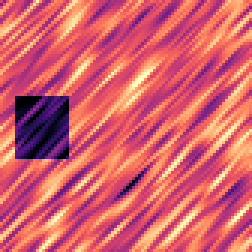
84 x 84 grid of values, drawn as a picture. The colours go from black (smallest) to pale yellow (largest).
Grain: diagonal, up to the right. Ninth with the lowest average: middle left. Odd patch: lower, in the middle left.
